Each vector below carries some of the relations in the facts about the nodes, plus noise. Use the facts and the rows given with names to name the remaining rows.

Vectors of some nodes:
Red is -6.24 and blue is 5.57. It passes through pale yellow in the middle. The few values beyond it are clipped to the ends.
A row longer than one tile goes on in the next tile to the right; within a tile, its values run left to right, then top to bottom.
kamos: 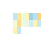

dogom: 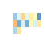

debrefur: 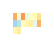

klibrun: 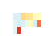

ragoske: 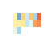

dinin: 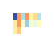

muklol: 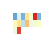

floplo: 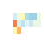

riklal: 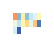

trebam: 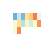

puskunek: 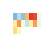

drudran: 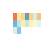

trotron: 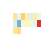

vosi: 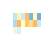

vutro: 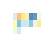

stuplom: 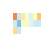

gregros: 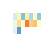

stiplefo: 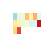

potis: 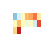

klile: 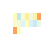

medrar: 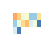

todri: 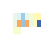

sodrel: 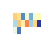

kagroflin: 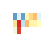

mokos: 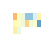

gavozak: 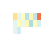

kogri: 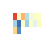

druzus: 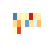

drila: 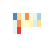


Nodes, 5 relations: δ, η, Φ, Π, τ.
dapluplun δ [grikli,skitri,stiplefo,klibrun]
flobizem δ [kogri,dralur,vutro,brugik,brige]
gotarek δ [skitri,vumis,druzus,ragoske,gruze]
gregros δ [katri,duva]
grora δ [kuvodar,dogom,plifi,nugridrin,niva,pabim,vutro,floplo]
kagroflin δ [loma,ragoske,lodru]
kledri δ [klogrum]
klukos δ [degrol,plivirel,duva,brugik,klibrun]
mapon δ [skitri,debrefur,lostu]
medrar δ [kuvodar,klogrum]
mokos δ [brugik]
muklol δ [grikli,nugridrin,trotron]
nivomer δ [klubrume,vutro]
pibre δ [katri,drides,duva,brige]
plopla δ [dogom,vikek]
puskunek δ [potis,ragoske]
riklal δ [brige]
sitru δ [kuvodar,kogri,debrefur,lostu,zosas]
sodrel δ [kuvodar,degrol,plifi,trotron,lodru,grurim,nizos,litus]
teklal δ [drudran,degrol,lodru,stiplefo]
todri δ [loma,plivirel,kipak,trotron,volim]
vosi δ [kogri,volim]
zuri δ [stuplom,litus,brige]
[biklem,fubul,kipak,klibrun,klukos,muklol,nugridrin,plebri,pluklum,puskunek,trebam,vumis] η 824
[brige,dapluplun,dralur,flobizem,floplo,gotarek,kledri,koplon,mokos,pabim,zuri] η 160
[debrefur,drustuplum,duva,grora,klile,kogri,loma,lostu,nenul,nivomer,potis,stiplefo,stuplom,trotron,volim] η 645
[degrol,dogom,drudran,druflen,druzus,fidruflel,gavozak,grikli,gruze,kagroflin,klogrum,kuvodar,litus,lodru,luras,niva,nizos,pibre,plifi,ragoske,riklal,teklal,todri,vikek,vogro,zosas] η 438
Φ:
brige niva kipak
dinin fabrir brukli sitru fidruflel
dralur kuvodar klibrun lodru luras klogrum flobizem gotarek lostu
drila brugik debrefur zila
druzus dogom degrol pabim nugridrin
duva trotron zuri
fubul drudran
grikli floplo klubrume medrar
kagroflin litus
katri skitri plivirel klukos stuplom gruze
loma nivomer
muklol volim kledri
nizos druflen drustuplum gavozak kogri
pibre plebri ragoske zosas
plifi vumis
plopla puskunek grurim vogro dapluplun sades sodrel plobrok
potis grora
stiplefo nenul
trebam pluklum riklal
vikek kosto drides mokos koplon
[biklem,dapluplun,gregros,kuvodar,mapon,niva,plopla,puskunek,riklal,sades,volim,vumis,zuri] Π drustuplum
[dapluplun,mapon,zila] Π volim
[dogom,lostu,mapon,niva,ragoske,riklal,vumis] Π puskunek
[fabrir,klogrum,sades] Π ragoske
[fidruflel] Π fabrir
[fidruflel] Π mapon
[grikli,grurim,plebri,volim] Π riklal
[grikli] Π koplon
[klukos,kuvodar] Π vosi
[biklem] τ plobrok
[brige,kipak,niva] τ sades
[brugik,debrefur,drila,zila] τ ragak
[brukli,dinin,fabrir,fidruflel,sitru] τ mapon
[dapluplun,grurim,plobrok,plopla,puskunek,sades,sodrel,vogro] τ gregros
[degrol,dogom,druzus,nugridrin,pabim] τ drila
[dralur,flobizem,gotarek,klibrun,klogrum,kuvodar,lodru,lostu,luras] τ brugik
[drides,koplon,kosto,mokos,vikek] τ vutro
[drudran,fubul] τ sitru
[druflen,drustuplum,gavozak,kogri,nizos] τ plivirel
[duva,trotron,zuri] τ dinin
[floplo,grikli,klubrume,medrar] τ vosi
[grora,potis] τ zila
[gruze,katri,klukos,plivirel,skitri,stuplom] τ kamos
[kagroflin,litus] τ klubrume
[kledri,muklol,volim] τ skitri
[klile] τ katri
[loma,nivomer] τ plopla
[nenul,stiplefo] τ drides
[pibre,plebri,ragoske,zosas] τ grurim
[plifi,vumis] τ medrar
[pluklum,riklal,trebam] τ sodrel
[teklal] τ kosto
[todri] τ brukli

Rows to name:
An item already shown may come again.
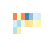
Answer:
pabim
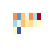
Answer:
vumis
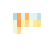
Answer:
kosto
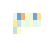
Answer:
klogrum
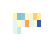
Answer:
klukos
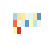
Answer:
dralur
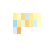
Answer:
luras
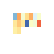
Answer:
skitri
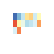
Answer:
grikli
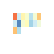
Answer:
stuplom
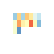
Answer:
mapon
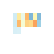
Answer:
vosi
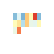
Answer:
muklol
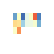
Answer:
pibre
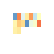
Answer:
skitri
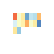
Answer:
kledri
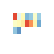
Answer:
zuri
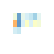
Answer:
niva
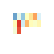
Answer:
kagroflin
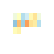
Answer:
teklal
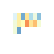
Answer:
gregros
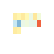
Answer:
trotron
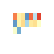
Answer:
gruze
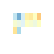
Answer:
biklem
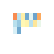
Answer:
zosas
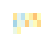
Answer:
pluklum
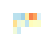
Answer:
plebri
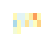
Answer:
pluklum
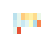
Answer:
klibrun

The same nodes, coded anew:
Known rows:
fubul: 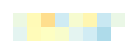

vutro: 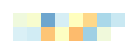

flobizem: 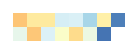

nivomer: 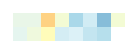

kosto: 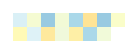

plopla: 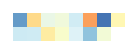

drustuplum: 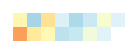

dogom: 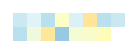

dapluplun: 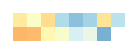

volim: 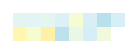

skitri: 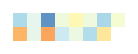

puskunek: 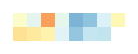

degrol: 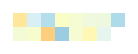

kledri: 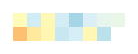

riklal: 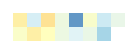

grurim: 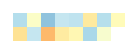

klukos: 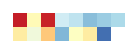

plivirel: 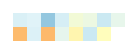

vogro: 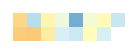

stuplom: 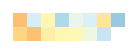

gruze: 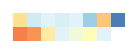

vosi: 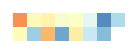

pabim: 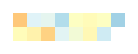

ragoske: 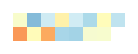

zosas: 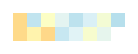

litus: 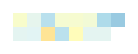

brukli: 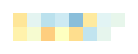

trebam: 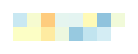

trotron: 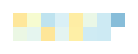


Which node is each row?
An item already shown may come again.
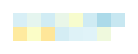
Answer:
volim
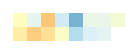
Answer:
biklem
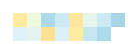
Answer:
trotron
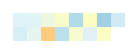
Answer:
niva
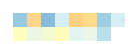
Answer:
grikli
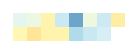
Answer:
plebri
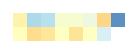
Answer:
klogrum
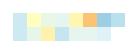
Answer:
vikek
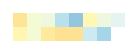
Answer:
medrar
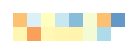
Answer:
fidruflel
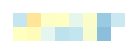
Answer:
kagroflin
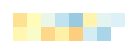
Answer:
medrar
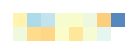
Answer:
klogrum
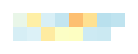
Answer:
duva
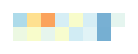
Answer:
muklol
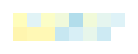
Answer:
nenul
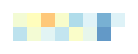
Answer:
grora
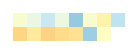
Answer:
sades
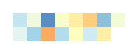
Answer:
brugik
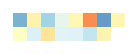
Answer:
drila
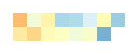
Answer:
mokos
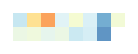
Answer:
muklol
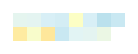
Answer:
volim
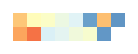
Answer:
gotarek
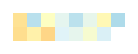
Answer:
zosas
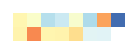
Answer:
lostu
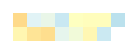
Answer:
pabim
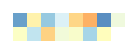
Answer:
katri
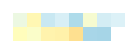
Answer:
mapon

